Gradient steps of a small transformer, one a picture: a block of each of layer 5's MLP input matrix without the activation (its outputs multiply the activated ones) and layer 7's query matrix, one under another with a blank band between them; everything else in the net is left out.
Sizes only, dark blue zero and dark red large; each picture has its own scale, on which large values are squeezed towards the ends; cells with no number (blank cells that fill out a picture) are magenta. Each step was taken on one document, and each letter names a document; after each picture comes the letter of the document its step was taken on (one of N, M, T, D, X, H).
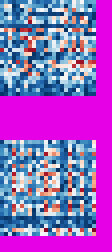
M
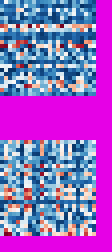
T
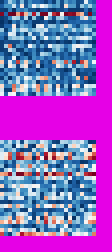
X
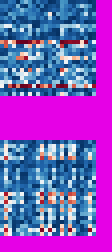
T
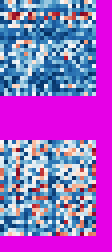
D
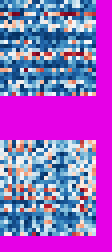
D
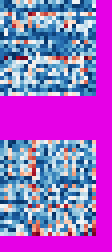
D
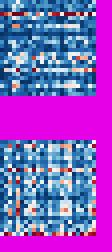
D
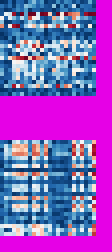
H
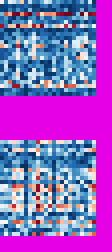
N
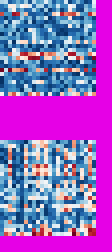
D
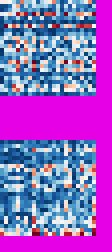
N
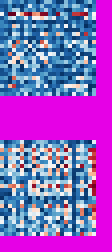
X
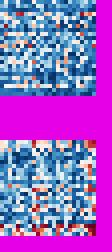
N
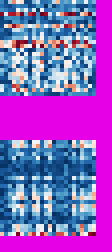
H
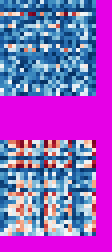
X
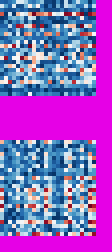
N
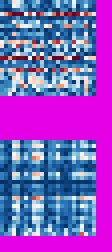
H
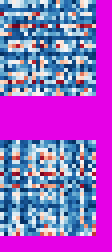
X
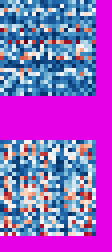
T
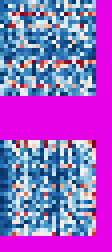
X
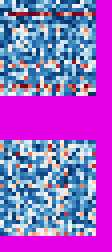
X
